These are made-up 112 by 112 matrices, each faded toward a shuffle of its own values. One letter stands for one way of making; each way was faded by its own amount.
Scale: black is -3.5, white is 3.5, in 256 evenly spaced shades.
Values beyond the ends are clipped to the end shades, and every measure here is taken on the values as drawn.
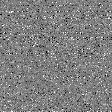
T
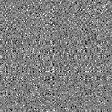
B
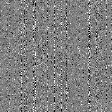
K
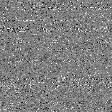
T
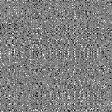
B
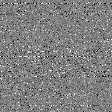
T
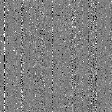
K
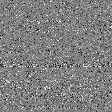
T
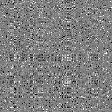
B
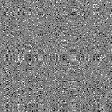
B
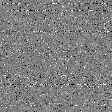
T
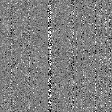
K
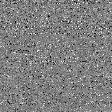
T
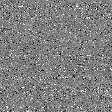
T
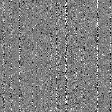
K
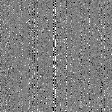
K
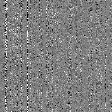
K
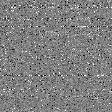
T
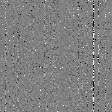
K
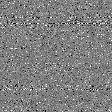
T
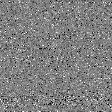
T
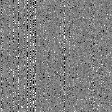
K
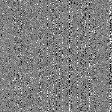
K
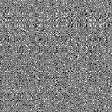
B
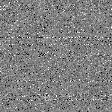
T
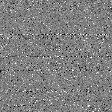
T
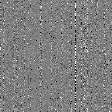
K
